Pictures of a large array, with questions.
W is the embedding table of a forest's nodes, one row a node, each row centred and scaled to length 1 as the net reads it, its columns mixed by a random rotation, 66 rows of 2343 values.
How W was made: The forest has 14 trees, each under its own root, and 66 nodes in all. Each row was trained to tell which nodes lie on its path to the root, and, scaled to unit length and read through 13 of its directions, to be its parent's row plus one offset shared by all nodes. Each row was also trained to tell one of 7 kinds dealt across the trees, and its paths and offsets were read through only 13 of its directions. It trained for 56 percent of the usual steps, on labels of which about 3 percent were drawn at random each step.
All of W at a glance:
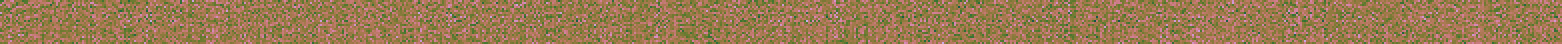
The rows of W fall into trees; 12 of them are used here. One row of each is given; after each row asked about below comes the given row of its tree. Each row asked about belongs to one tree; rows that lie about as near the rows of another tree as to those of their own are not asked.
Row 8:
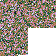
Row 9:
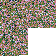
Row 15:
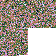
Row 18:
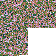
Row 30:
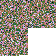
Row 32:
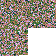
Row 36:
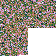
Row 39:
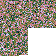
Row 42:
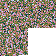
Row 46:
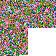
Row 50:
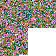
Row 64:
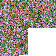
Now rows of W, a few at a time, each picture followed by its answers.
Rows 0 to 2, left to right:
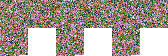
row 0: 46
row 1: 50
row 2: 39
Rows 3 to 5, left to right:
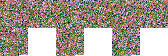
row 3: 64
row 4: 32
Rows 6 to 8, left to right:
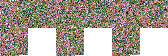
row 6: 50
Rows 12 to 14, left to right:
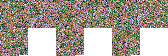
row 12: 64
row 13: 39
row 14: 9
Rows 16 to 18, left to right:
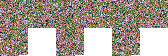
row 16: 30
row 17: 39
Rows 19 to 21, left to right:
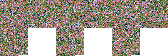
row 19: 18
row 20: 36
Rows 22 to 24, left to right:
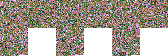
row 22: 50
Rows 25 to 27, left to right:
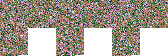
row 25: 42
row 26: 46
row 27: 8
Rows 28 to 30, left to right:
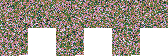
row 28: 15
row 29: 39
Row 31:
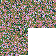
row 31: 9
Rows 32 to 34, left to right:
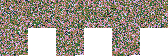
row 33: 64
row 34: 42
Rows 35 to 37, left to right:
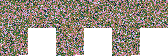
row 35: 9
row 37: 18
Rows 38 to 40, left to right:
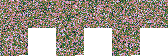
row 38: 42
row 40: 9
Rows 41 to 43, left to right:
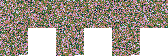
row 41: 30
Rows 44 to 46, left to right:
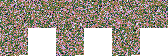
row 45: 46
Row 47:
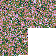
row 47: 8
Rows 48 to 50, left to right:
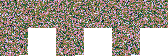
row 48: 18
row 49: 15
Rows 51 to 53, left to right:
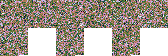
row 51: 36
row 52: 46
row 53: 9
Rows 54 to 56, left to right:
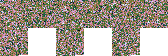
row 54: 50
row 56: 36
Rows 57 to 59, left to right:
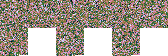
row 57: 46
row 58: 18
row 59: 39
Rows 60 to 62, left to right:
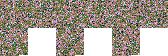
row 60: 42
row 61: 46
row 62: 15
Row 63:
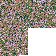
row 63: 36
